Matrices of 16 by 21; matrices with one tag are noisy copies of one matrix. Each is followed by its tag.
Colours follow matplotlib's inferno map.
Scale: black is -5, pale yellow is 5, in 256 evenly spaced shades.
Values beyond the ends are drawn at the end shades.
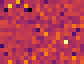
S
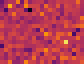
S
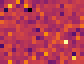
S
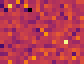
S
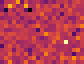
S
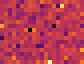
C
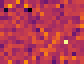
S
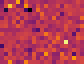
S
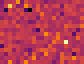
S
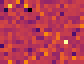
S
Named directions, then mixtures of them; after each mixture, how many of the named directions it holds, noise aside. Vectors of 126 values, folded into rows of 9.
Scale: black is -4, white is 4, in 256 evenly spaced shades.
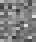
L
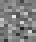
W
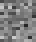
one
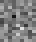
two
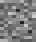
two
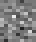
one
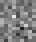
two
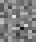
two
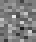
one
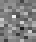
one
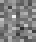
two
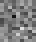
two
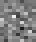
one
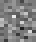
one
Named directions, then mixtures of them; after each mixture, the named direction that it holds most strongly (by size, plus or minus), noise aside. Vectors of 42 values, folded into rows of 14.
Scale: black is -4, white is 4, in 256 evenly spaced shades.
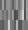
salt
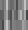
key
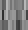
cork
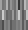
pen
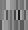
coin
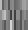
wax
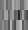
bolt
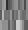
cork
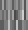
salt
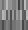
pen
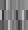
cork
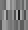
coin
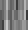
key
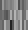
wax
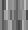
cork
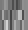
key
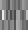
cork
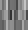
key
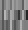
bolt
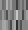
bolt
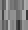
cork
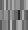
bolt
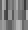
cork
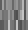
salt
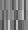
salt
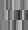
bolt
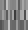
salt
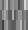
pen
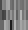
wax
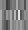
coin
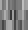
wax
